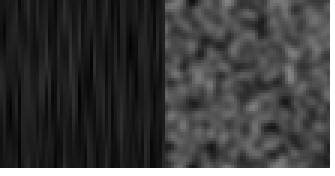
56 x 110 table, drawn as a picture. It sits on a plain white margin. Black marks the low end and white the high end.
It is made of 1 by 2 panels. Panel 1,1: very low, streaked downward, faint in contrast. Panel 1,2: low, blotchy.
